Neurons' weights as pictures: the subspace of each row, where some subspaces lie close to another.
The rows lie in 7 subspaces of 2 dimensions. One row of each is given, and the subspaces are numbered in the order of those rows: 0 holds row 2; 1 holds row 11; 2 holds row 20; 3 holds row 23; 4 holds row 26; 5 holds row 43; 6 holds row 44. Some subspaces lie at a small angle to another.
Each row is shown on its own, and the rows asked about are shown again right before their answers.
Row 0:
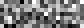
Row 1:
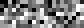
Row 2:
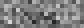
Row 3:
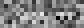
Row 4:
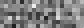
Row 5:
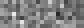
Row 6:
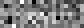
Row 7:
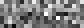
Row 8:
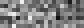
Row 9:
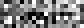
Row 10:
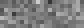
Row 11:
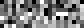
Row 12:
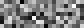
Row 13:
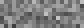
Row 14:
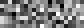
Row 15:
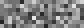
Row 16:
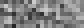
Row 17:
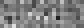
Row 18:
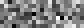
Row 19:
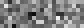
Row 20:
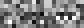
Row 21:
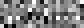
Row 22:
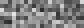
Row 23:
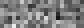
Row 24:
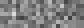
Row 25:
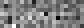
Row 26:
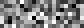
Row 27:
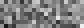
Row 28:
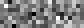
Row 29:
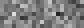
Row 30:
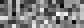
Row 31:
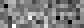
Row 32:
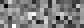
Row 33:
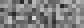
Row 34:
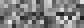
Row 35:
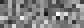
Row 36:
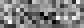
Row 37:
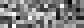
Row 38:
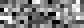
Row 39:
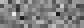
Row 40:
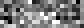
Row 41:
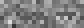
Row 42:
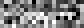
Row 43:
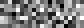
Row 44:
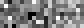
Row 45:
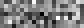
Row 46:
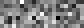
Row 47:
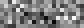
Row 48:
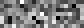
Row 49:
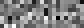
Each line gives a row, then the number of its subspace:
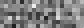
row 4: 3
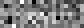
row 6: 5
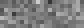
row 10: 0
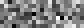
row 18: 6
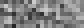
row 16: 5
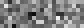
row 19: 6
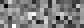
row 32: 6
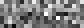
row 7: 1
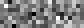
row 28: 6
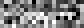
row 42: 2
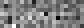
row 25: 5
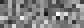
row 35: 1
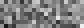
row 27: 1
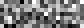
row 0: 1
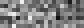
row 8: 6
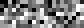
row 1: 0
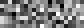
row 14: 5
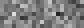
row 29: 2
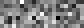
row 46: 4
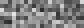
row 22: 5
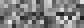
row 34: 2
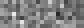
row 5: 3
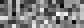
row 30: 1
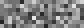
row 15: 4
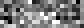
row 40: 0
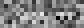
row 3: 2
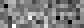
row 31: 6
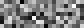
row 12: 4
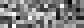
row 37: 6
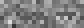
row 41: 2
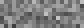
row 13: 1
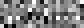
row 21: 3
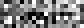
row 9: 5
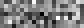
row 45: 2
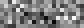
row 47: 0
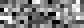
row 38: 0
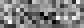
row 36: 0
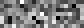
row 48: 4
